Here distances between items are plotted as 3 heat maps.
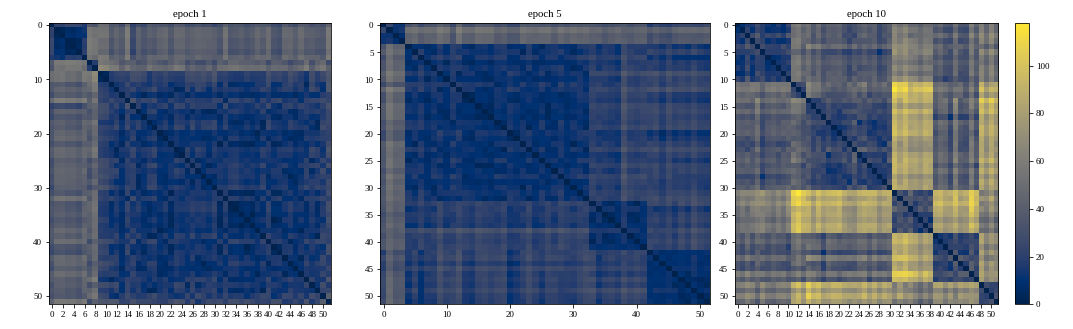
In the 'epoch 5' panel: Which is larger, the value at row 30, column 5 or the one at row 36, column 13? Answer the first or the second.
the second
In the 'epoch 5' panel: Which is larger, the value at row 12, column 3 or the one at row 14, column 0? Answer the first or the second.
the first
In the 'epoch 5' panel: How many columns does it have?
52
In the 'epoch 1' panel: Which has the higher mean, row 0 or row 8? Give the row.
8
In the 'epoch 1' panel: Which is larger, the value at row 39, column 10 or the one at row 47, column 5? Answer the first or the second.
the second
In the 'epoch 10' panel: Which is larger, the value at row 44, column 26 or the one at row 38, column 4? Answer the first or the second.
the second
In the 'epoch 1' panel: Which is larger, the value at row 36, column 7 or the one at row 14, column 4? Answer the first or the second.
the second
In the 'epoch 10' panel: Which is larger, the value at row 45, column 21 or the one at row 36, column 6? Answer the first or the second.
the second
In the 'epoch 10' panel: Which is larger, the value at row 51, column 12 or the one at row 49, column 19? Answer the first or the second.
the first
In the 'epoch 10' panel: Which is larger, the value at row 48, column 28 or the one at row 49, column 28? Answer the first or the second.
the first
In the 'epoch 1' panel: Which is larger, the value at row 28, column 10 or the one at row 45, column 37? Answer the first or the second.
the first
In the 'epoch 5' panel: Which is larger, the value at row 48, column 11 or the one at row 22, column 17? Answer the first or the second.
the first
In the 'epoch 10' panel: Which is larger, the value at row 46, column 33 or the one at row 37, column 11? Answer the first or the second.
the first
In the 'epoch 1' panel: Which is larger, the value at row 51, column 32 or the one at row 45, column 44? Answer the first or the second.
the first
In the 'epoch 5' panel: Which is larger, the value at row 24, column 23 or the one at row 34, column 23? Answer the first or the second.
the second
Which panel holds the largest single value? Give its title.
epoch 10
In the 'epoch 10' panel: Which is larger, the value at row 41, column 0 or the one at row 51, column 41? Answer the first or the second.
the second
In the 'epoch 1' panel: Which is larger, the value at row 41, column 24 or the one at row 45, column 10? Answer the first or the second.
the second
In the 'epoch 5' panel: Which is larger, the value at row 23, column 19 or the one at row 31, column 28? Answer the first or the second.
the second
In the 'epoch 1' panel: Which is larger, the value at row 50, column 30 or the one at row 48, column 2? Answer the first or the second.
the second
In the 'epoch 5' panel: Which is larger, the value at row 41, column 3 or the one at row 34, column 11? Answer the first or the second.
the first
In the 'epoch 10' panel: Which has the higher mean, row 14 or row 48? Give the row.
48
